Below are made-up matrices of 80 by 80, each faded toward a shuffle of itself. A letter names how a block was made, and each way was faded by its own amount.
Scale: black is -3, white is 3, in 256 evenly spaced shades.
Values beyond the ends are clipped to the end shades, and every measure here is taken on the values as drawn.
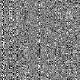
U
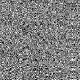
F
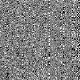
U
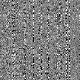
U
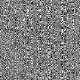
U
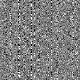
U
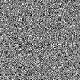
F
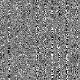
U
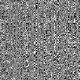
U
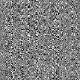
U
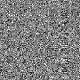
F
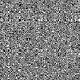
F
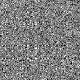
F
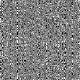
U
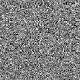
F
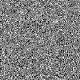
F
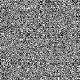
F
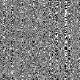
U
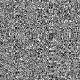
F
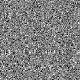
F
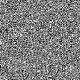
F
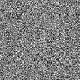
F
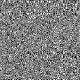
F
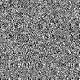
F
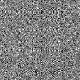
F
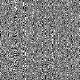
U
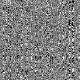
U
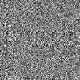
F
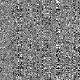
U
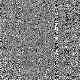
U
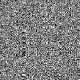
F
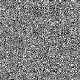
F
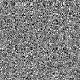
F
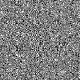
F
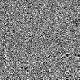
F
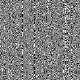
U
